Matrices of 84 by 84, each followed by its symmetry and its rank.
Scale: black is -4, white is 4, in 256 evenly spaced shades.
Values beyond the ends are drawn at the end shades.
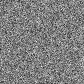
neither, full rank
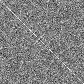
symmetric, full rank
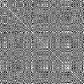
symmetric, rank five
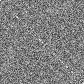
symmetric, full rank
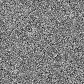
symmetric, full rank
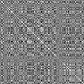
symmetric, rank five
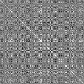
symmetric, rank five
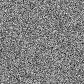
neither, full rank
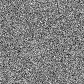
neither, full rank
